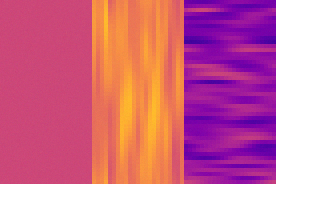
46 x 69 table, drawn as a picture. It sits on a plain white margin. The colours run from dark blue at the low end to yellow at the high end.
The table splits into one row of 3 panels. Panel 1,1: middling, flat. Panel 1,2: high, streaked downward. Panel 1,3: low, streaked across.
